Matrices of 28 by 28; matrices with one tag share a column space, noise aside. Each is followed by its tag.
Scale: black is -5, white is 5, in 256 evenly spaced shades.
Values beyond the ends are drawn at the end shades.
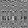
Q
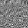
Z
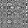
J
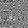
Q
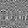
Q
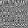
Z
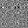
J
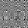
Q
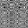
J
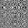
J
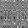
Q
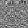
Z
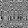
Q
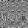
Q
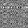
J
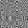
Q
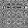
J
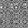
J
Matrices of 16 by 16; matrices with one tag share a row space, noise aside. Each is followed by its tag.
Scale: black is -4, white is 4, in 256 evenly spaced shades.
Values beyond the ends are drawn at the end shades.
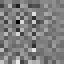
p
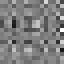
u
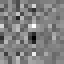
p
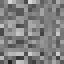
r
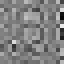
u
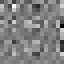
u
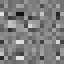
r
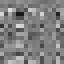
r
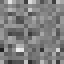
r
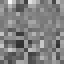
r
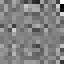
u
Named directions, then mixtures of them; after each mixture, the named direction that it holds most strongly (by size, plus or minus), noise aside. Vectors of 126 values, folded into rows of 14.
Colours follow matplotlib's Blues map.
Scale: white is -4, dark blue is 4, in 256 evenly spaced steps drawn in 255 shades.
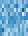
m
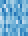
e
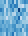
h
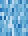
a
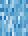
a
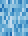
a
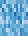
e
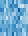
h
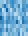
e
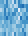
h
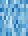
a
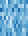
a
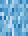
a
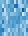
m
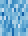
a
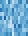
a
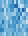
h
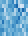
h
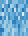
m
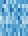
e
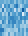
m
